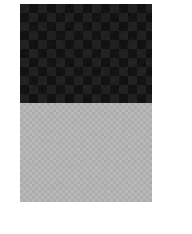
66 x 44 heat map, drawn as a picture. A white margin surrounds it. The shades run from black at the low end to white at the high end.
It is made of 2 by 1 panels. Panel 1,1: very low, checkered, faint in contrast. Panel 2,1: high, checkered, faint in contrast.
